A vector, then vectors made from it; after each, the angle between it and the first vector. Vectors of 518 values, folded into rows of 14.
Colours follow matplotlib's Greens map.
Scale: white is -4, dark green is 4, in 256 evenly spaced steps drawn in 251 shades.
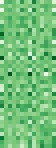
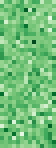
partly aligned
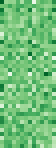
nearly opposite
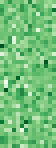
orthogonal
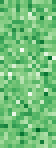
partly opposed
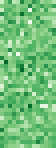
partly aligned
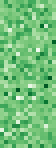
orthogonal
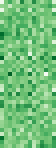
nearly parallel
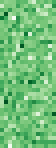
orthogonal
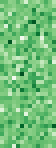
orthogonal
